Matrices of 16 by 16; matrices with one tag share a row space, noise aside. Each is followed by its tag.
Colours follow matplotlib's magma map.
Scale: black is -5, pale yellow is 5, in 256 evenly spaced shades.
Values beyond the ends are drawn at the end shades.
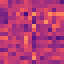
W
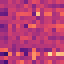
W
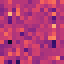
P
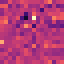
W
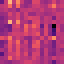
P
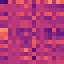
W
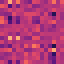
P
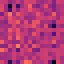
P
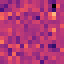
P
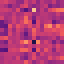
W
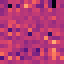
P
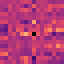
W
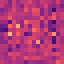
P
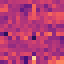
W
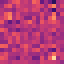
P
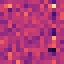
P
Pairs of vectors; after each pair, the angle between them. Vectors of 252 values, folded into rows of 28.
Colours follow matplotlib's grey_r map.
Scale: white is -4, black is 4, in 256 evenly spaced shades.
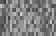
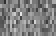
nearly parallel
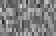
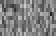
partly aligned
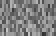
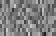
nearly parallel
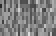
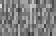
nearly opposite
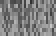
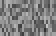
orthogonal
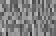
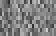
partly opposed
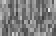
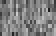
nearly opposite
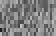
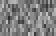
partly aligned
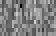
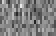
nearly opposite
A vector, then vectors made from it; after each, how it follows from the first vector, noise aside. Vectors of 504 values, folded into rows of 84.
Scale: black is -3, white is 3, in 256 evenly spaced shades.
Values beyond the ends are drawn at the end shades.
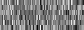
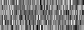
copied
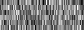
wrapped around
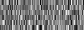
sign-scrambled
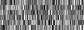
wrapped around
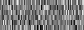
sign-scrambled
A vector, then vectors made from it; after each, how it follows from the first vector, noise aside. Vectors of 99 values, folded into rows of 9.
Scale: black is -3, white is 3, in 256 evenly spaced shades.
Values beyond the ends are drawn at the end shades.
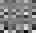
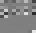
partly zeroed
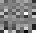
copied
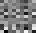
negated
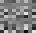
copied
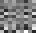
negated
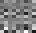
negated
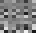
negated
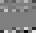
partly zeroed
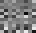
negated
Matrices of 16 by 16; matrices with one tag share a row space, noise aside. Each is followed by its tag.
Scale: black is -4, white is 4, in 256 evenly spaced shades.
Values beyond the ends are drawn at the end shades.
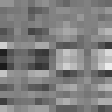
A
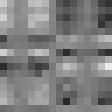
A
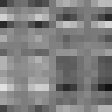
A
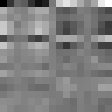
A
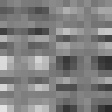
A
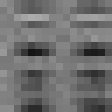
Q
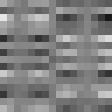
A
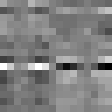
A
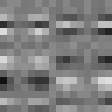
A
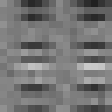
Q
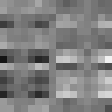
A
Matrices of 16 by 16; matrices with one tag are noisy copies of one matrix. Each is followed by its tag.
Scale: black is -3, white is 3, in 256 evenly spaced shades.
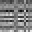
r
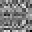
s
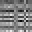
r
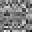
s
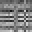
r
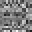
s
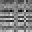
r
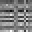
r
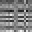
r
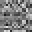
s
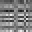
r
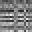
r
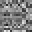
s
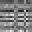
r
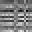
r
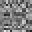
s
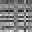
r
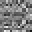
s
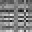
r
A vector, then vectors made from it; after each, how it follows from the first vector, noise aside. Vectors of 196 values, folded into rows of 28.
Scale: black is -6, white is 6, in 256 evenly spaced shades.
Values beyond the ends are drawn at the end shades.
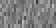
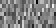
scaled up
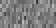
copied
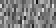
scaled up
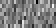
scaled up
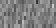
copied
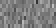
copied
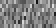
scaled up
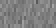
shrunk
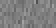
shrunk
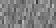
copied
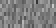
copied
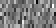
scaled up
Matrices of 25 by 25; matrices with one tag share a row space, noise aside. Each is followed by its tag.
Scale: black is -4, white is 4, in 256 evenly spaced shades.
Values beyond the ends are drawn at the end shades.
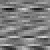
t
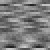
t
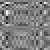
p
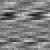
t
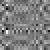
p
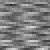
t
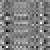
p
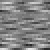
t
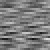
t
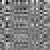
p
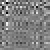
p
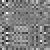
p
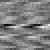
t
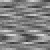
t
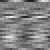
t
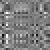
p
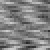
t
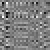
p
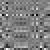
p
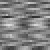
t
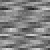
t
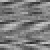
t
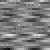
t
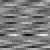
t
